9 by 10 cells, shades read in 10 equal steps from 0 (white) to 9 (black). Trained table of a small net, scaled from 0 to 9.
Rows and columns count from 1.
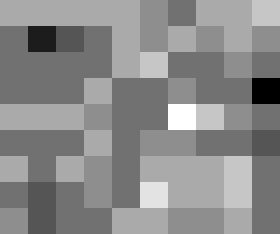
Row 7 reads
3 5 3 4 5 3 3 3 2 5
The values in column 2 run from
3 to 8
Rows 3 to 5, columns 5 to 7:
3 2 5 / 5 5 4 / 5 5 0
